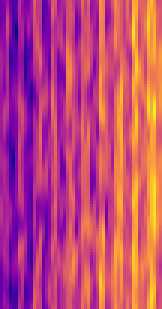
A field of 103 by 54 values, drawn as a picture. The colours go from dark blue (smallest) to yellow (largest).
Stripes: upright, repeating 10 times. Grain: streaks running down. Slope: up to the right.
